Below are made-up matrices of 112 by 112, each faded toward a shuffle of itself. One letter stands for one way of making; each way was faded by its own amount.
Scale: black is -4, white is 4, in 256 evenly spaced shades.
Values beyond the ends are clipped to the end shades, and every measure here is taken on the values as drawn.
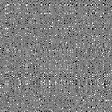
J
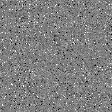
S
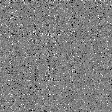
S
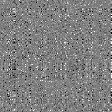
J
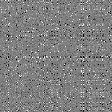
J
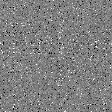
S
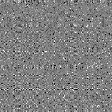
J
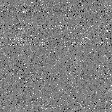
S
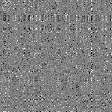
J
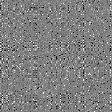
J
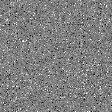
S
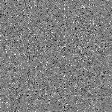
S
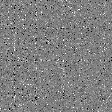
S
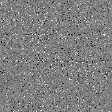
S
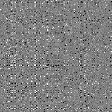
J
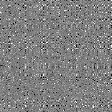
J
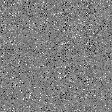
S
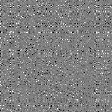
J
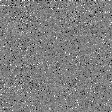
S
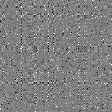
J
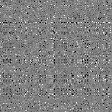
J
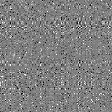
J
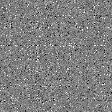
S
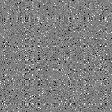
J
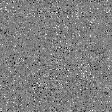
S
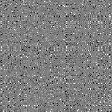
J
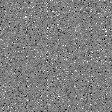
S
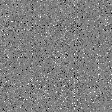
S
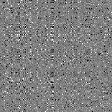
J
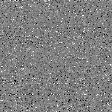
S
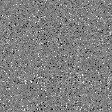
S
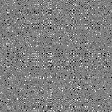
J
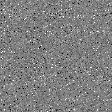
S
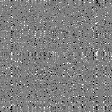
J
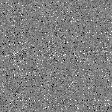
S
